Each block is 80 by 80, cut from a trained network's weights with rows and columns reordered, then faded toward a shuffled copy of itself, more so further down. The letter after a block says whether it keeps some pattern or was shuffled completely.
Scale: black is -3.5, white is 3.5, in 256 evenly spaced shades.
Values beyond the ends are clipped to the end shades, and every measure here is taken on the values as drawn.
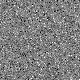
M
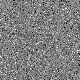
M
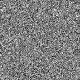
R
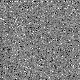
R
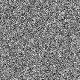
R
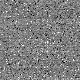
R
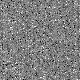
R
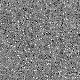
M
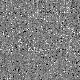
R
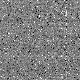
R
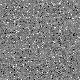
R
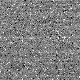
R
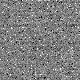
R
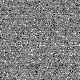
R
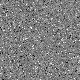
M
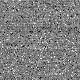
R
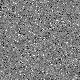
M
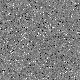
M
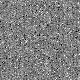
R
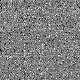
R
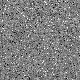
M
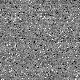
R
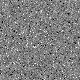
M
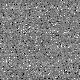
R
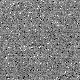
R
